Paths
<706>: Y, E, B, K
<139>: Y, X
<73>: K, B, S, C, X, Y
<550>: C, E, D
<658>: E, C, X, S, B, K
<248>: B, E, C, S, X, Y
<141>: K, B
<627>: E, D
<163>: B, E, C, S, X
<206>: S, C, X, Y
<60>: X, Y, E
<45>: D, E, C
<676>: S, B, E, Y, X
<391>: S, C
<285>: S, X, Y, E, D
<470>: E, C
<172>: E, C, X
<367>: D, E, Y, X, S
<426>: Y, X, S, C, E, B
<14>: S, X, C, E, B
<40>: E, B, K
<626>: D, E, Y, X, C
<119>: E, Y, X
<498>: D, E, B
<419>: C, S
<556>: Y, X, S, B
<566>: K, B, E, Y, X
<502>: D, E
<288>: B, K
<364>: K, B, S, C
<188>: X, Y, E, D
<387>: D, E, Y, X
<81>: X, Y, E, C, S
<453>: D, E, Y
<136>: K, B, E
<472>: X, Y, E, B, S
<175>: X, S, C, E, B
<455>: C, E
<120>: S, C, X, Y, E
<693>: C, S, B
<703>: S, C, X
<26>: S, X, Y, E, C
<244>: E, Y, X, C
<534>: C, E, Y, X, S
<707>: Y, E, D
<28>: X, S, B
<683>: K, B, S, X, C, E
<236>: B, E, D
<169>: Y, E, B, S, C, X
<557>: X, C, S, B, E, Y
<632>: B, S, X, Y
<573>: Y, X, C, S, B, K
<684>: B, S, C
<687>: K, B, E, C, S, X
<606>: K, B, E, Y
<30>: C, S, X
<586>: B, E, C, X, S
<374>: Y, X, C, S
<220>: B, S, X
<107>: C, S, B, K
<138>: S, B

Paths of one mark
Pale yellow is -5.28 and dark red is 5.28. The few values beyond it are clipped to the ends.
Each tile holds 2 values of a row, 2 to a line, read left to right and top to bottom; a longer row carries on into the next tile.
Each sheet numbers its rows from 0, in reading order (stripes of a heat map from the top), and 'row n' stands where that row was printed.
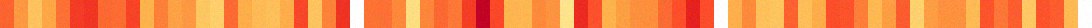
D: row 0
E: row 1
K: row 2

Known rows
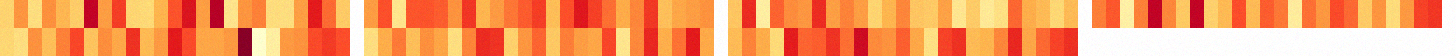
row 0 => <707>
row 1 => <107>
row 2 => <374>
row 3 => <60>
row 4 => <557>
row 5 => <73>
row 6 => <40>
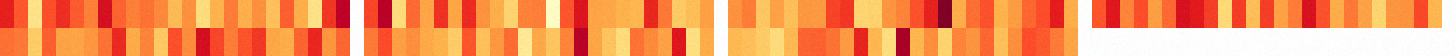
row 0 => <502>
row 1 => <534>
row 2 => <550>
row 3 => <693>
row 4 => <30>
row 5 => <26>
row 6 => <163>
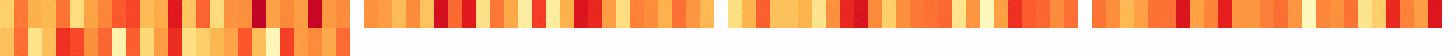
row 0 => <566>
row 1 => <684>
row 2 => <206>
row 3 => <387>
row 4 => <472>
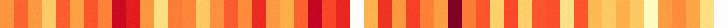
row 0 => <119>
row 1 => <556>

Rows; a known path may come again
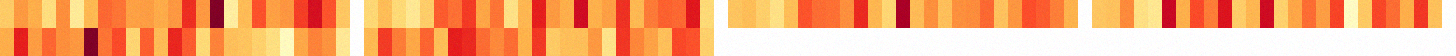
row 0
<285>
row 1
<236>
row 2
<163>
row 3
<248>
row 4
<426>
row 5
<141>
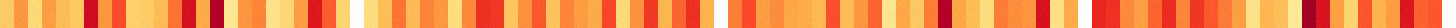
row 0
<707>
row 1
<73>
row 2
<26>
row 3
<244>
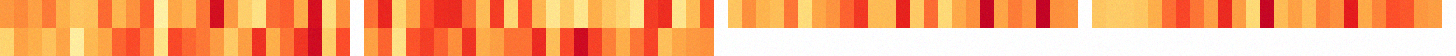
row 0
<391>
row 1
<367>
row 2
<566>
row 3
<220>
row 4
<676>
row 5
<107>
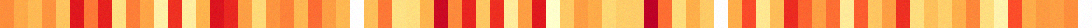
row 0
<684>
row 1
<586>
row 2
<81>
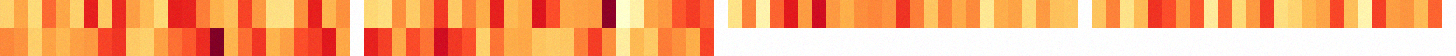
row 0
<169>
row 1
<557>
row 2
<573>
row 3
<472>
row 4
<550>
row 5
<626>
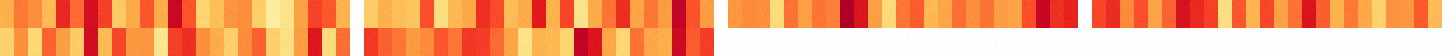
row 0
<175>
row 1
<687>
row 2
<172>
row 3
<693>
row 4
<139>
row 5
<470>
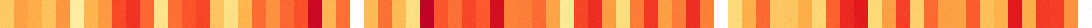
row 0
<703>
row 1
<658>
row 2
<606>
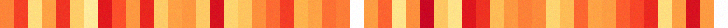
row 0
<120>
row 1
<683>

